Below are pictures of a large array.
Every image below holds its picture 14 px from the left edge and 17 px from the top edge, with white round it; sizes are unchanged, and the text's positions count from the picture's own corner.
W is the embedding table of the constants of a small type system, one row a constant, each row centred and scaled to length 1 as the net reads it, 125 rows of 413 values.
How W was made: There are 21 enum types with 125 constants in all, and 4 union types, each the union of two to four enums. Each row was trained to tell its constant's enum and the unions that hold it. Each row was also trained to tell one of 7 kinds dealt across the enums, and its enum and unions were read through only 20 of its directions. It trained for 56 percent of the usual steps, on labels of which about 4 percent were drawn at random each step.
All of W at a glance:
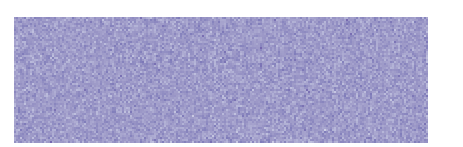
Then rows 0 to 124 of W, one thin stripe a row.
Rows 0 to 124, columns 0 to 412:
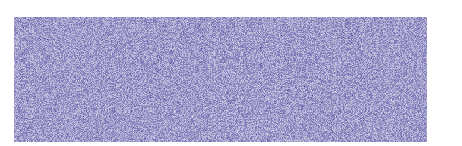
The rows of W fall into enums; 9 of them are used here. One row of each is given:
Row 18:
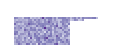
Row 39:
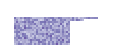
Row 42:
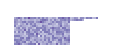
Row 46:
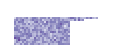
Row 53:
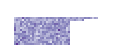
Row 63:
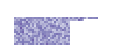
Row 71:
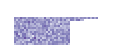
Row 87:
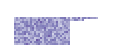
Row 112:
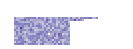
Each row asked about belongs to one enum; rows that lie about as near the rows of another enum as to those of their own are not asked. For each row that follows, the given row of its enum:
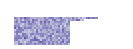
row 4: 39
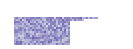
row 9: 18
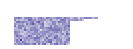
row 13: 18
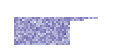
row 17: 42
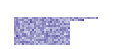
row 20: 63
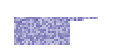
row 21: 46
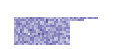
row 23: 63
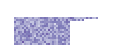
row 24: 42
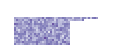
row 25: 63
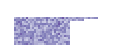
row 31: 63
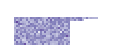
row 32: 46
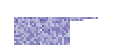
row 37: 42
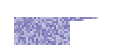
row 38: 87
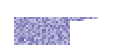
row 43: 42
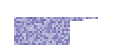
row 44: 46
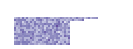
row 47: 63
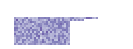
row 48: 112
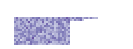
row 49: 42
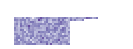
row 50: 112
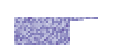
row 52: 39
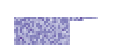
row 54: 112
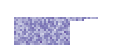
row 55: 53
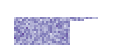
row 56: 46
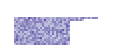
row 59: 71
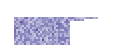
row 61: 42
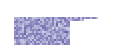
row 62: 39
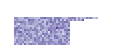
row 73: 18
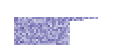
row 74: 112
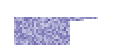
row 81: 39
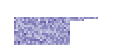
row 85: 53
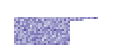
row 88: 71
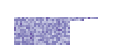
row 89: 63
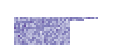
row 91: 87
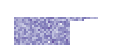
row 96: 53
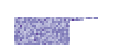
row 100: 39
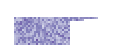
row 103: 87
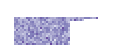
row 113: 112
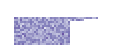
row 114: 42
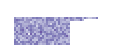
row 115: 63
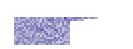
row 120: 87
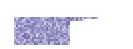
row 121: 71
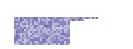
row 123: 46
